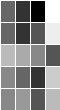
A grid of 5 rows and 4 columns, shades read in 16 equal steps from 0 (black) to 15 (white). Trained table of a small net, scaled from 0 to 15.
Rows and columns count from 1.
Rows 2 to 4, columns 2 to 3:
3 5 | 10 8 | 6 3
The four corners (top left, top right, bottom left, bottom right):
6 15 8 11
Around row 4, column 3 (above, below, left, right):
8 5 6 12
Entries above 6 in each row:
1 1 3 2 3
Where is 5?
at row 2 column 3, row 3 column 4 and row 5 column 3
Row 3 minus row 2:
5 7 3 -9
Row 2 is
6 3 5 14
